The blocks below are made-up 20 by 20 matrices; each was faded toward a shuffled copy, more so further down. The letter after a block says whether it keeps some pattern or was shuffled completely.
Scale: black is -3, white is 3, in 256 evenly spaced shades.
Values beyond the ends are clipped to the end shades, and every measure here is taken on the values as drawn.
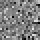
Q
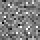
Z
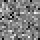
Z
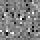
Q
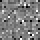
Z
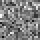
Q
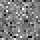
Z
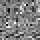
Q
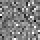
Q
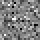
Z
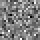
Z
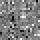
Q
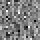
Q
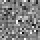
Z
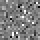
Z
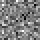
Q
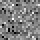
Z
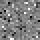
Z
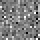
Q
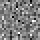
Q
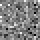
Z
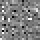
Q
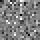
Q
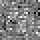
Q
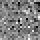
Q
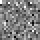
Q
